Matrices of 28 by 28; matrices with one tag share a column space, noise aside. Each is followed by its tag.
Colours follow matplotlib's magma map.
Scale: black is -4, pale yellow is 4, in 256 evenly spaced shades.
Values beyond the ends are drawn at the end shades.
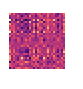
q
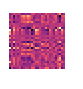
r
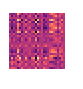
q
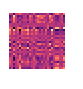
r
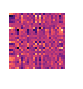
r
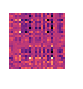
q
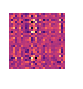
q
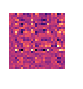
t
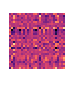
r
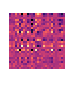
t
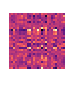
r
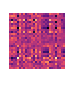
q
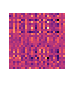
q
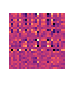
t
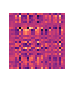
r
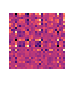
t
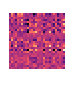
t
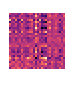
q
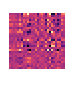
t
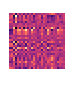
r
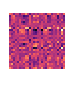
r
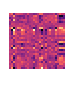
r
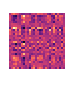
r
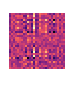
q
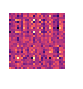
q
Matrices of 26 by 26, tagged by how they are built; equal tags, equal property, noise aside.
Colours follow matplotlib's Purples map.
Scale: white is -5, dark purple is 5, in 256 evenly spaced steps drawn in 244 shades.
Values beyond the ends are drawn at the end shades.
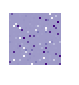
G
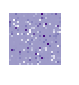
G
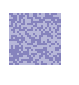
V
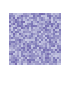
V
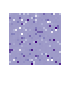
G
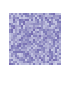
V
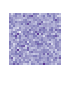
V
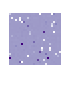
G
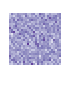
V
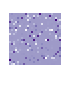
G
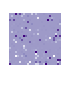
G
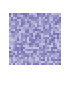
V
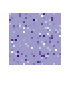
G
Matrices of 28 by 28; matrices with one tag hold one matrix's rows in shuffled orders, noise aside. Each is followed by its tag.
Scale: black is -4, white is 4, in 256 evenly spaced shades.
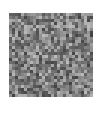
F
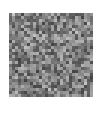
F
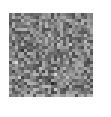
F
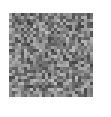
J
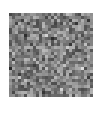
F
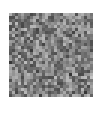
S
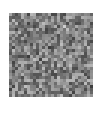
F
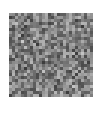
S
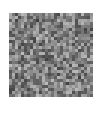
S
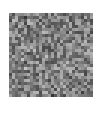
F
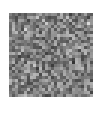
F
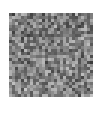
J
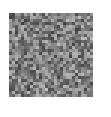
S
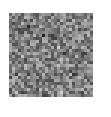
F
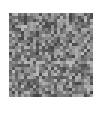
F
